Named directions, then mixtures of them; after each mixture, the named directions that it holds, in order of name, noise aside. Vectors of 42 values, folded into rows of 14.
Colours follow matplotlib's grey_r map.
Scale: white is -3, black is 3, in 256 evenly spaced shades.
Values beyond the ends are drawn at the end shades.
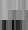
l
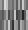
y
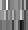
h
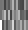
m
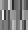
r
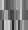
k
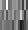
h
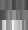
l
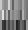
l, r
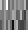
h, y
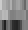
l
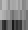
l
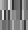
r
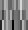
m, r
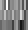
h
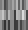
l, y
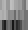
l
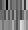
h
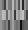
h, y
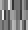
r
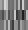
y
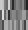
k, r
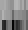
l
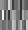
r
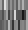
y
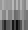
l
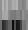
l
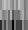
l, m
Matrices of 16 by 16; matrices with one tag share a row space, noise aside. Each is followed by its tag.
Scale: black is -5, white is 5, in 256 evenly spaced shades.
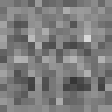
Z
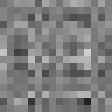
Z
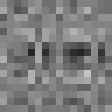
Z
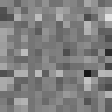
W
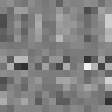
W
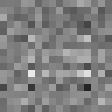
Z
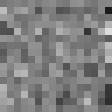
W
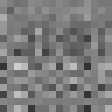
Z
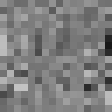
W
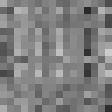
W
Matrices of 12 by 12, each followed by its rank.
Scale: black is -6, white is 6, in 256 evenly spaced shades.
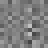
two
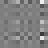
one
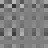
one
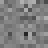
two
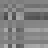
one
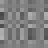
one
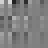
one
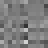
two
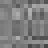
two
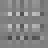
one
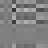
one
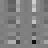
one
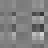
one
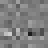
two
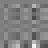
one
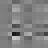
one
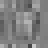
two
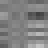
one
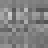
two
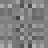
two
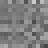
two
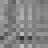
two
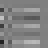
one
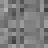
two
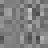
two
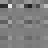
one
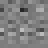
two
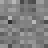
two
